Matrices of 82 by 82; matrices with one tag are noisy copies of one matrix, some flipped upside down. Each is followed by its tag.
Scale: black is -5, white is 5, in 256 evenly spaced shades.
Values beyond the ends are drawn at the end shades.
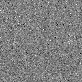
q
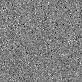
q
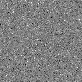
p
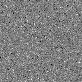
p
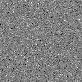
p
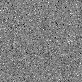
q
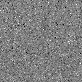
q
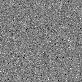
q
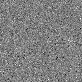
q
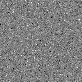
p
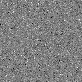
p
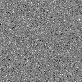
p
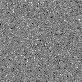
p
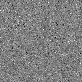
q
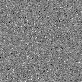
p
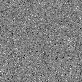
q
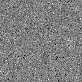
q
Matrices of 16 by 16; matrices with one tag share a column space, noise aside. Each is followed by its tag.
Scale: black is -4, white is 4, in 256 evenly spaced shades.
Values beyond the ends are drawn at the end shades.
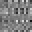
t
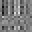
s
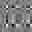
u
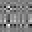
u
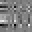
u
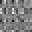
t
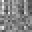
s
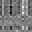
s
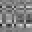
u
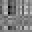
s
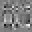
u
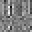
s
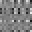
t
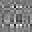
u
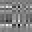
u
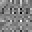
t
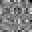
t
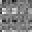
t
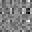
t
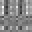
s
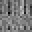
s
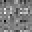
t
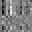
s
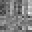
s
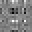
t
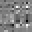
u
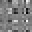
t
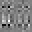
u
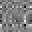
u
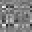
u
